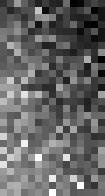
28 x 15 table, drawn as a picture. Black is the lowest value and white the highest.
The grain is fine, like static. No row or column stands out. The top right is the ninth with the lowest average. The halves do not mirror each other. There is an overall slope up to the bottom left. No regular stripes run through it.
